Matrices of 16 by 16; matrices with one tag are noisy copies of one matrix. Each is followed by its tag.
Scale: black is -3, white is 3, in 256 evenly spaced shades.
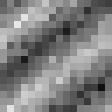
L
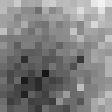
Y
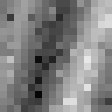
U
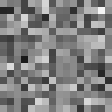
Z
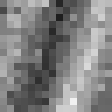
U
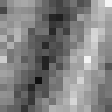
U
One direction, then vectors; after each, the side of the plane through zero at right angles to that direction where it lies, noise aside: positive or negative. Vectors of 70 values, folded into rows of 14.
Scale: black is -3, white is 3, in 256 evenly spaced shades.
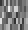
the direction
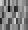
negative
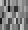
negative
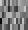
negative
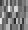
positive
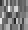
positive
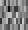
negative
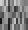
negative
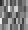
positive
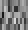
negative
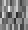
positive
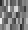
positive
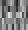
negative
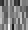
positive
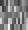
positive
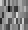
negative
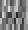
positive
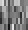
negative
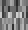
negative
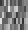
positive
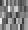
positive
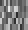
positive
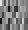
negative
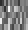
positive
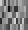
negative
